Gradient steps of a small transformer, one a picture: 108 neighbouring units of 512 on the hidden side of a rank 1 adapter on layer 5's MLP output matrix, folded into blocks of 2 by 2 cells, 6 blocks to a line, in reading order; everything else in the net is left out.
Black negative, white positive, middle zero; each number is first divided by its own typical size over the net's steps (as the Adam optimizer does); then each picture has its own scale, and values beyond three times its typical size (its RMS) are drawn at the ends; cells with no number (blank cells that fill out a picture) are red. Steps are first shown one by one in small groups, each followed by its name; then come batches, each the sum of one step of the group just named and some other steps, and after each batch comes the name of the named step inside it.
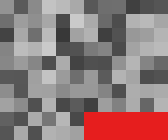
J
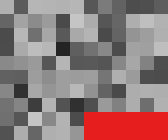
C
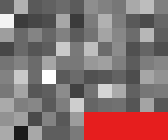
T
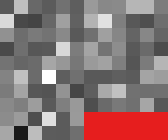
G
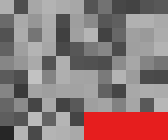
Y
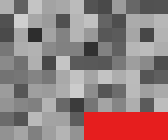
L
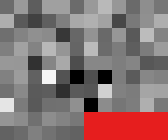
J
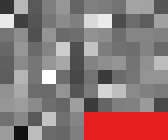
G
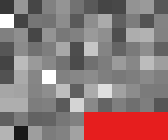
T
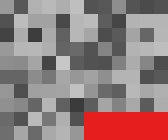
L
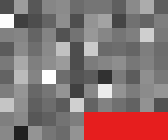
T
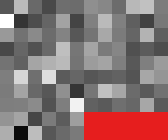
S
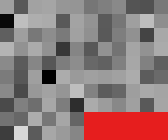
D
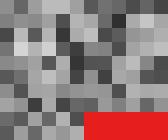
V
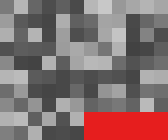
D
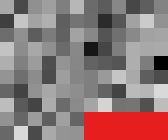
D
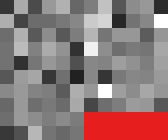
V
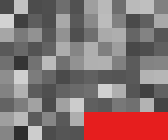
S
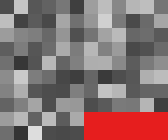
V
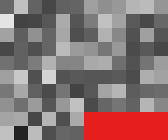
S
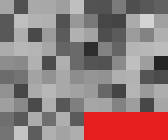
V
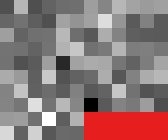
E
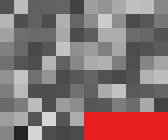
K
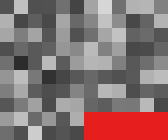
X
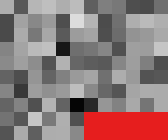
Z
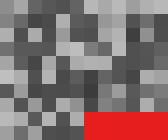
E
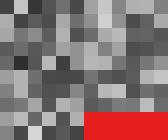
X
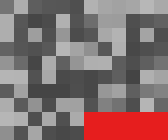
K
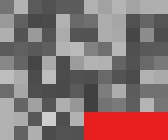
E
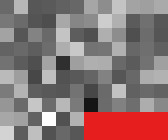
E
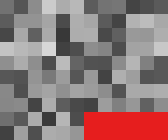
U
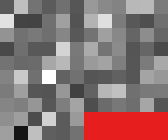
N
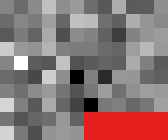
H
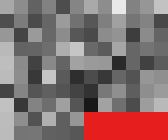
H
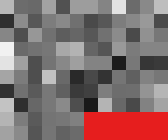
H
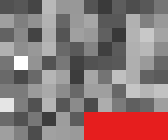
H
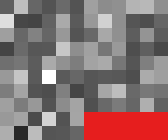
N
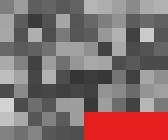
U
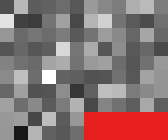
N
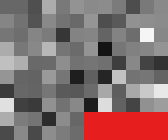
U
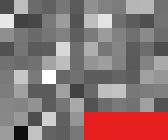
N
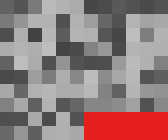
U
